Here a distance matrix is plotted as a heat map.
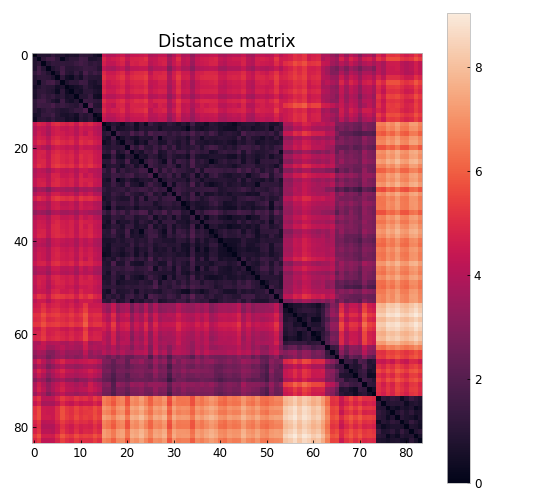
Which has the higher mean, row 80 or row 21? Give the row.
80
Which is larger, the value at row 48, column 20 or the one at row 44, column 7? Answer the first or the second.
the second
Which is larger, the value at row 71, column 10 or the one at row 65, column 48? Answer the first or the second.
the first
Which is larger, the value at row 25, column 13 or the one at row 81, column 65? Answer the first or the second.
the second
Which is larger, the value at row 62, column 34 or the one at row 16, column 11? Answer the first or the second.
the second
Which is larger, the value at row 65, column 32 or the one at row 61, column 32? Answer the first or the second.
the second
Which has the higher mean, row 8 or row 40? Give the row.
8
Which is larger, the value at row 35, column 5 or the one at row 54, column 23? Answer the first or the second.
the first
